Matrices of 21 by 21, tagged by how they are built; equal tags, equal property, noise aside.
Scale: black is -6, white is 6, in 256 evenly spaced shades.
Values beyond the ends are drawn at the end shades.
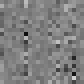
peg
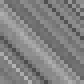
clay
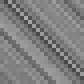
clay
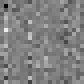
peg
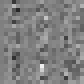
peg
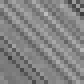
clay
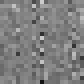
peg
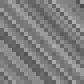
clay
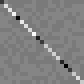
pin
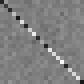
pin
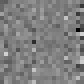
peg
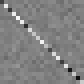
pin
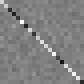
pin
